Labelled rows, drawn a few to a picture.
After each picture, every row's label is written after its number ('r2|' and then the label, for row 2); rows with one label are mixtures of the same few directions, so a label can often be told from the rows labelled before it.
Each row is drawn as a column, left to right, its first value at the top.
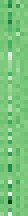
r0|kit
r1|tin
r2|kit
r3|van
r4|tin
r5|tin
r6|van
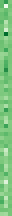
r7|kit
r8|tin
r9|van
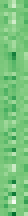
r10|van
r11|van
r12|kit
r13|kit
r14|tin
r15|van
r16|kit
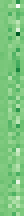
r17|kit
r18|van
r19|van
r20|kit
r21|tin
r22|van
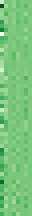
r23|tin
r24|van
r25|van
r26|kit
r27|kit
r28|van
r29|van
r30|van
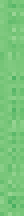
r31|kit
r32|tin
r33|kit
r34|van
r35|kit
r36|van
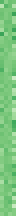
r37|tin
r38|tin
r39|kit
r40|van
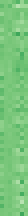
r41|van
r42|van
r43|tin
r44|tin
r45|tin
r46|kit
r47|tin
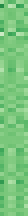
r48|tin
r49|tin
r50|tin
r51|tin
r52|tin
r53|tin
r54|van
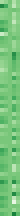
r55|tin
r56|tin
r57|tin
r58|kit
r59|kit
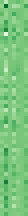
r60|van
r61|tin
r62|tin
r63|van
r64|tin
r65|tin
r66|tin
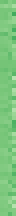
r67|tin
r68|tin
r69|kit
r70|van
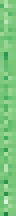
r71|tin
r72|kit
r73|van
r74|van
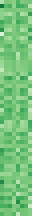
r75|tin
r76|van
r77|van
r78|kit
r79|kit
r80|van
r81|van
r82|van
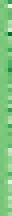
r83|tin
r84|tin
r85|tin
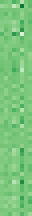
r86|tin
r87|van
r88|kit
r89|tin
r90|tin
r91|tin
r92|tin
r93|kit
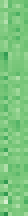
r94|kit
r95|kit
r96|kit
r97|van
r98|van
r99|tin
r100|kit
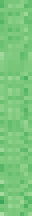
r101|kit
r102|kit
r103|van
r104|van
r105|van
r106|kit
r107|van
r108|kit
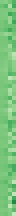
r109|tin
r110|tin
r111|van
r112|kit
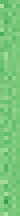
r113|tin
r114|kit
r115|van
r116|van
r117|tin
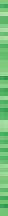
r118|van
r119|van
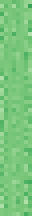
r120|van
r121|van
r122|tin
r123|tin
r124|kit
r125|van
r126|kit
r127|tin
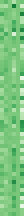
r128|van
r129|tin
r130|kit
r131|tin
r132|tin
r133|van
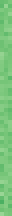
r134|kit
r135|tin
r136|van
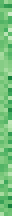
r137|kit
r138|tin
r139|van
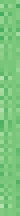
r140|van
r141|van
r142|van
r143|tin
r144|tin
